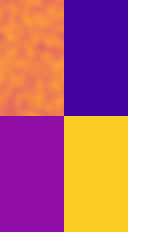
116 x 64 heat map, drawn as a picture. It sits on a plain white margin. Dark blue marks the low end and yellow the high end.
It is made of 2 by 2 panels. Panel 1,1: high, blotchy, faint in contrast. Panel 1,2: very low, flat. Panel 2,1: low, flat. Panel 2,2: very high, flat.
